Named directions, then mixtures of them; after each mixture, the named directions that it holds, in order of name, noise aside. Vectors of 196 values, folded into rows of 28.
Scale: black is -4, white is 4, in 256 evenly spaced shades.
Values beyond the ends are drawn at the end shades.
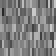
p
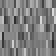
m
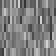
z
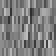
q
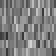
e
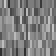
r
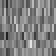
e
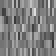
m, p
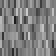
m, r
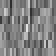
q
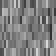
z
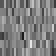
e, m, r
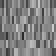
e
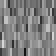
m, r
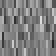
m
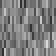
z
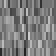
r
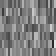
p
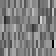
m, p, z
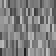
r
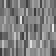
e, r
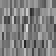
m, q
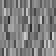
q, z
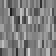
q, r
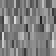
m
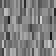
p, q, z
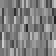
m, p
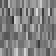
e, r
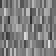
e, q, z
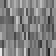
r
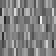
m, z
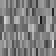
m, p, z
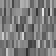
e
